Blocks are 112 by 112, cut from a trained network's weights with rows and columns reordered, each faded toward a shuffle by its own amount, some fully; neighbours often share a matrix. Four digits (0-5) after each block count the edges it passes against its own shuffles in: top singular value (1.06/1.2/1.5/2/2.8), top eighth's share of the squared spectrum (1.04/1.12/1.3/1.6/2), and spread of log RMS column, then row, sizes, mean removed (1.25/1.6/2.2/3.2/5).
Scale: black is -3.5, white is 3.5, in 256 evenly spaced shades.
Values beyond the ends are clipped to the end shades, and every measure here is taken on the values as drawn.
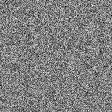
3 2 0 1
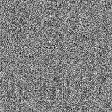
4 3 0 1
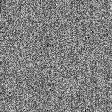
3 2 0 0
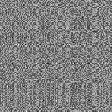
5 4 1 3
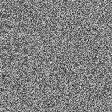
3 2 0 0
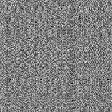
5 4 0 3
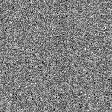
3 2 0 1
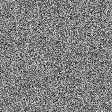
1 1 0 0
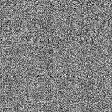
4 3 0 1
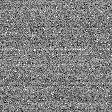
3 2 0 1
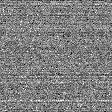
4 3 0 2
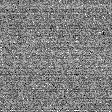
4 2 1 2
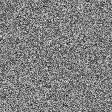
2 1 0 0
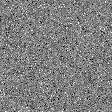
0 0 0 0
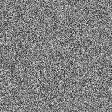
3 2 0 0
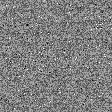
1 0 0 0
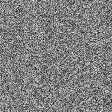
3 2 0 0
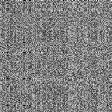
4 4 0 2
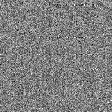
3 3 0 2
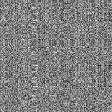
4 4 0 3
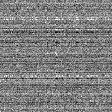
5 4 2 3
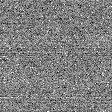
2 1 0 0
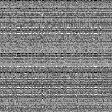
5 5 2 4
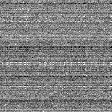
5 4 2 3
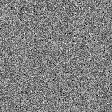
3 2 0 0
